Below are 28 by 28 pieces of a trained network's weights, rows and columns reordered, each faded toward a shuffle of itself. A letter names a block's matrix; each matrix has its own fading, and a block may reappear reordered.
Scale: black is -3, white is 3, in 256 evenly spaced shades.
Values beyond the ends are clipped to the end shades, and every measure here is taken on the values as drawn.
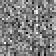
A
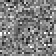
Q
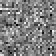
Q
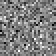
Q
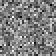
Q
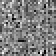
A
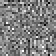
Q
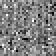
A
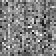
A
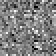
Q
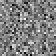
Q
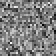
Q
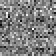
Q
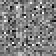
A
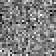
Q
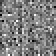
A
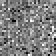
A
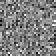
Q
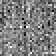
A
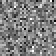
Q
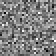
Q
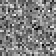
Q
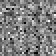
A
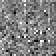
A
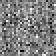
A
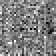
A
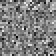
Q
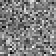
Q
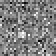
Q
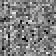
A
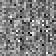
A
